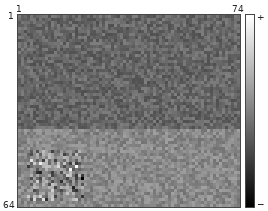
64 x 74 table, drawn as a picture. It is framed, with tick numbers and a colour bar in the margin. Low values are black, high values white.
Values change most from cell to cell in the bottom left. There are no regular stripes. The bottom part is higher, past a seam about 60% of the way down. An odd patch, rougher than its surroundings, sits in the bottom left.
